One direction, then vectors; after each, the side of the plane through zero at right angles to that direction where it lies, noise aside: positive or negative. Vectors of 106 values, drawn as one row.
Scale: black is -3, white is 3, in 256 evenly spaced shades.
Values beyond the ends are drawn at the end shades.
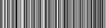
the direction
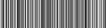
negative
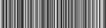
negative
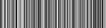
positive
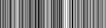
negative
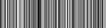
positive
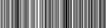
positive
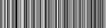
positive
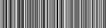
negative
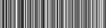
negative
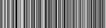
positive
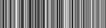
negative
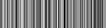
positive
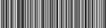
negative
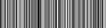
positive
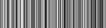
positive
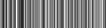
negative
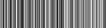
negative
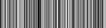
positive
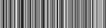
negative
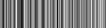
negative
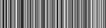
negative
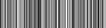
positive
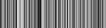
positive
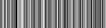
positive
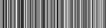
negative
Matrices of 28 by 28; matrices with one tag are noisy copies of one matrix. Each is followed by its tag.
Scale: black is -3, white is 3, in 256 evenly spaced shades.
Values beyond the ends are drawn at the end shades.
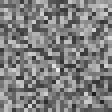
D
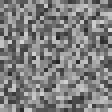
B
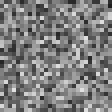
B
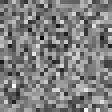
B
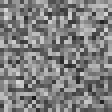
D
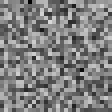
D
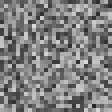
B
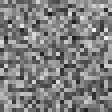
D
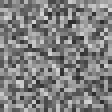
D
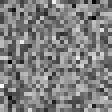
B
